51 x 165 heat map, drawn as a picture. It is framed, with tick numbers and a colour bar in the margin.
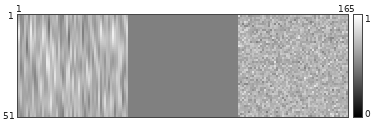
The table splits into one row of 3 panels. Panel 1,1: high, streaked downward. Panel 1,2: middling, flat. Panel 1,3: high, fine-grained.
